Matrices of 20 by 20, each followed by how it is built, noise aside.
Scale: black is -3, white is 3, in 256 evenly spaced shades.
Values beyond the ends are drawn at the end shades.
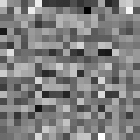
low rank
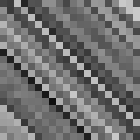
Toeplitz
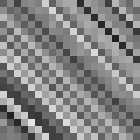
Toeplitz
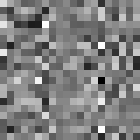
low rank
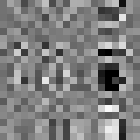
low rank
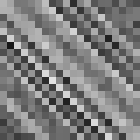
Toeplitz
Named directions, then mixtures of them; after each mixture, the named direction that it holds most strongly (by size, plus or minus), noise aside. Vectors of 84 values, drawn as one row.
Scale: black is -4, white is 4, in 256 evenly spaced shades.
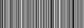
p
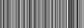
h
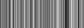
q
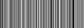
p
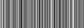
p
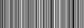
p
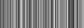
h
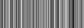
p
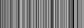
p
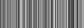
h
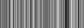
q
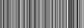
h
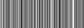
p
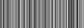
h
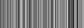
h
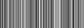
p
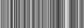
q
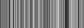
q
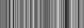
q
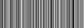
p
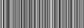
p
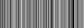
p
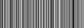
p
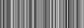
h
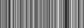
q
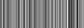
h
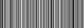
p
